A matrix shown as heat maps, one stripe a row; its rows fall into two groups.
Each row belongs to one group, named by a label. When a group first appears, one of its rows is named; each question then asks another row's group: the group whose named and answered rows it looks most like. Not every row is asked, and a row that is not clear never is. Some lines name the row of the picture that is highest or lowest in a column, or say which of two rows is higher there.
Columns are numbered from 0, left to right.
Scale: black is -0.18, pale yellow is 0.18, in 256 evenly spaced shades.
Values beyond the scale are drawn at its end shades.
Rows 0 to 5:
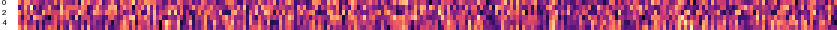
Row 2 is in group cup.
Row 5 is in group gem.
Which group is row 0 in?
gem
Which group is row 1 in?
cup
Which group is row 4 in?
gem
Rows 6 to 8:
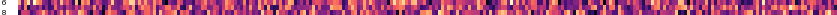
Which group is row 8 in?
cup
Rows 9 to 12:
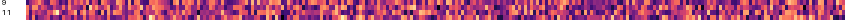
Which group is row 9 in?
cup
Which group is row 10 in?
gem
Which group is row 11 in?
cup
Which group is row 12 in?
gem
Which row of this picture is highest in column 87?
9
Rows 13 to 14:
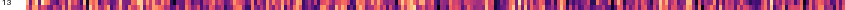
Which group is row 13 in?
gem
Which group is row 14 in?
gem
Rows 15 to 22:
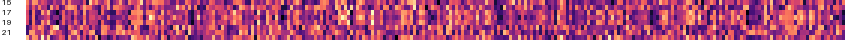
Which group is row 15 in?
gem
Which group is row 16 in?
cup
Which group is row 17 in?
gem
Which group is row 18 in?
gem
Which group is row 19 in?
gem
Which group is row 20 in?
cup
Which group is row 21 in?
cup
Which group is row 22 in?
gem
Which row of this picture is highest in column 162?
15
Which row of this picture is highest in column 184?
21
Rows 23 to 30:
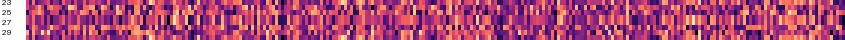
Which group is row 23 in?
gem
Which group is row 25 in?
cup
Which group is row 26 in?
gem
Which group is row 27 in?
gem
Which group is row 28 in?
cup
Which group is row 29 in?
gem
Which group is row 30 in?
gem
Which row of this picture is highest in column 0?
29
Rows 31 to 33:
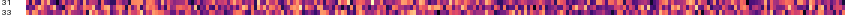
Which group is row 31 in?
gem
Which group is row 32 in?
cup
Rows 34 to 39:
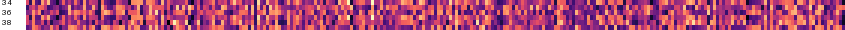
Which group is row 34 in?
gem
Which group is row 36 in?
cup
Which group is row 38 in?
gem
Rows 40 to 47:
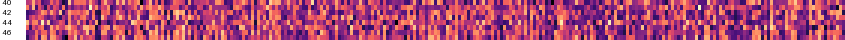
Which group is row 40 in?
cup
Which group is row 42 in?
cup
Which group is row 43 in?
cup
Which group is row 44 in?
gem
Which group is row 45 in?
cup
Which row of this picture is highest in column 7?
44
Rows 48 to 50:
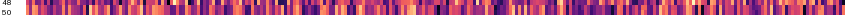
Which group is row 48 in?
gem
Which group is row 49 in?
gem
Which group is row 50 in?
gem
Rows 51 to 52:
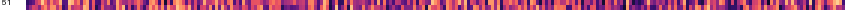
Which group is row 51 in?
cup
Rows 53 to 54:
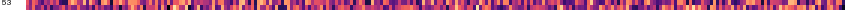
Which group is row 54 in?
gem
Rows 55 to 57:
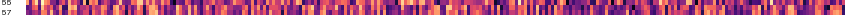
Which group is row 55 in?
gem
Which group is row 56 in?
cup
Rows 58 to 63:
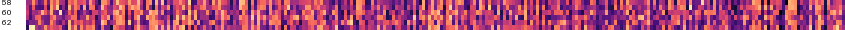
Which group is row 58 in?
cup
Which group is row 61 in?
cup
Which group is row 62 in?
cup
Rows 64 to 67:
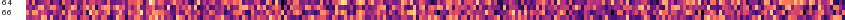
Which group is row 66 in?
gem
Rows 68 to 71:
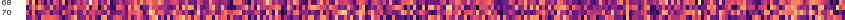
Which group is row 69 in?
cup
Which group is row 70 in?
gem
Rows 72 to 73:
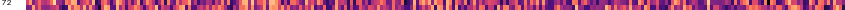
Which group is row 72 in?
cup
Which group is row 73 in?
cup
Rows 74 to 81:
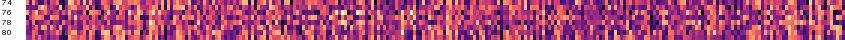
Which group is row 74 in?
cup
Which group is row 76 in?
gem
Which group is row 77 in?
cup
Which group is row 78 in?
gem
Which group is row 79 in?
cup
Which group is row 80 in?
cup
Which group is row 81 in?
cup
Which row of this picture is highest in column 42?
76
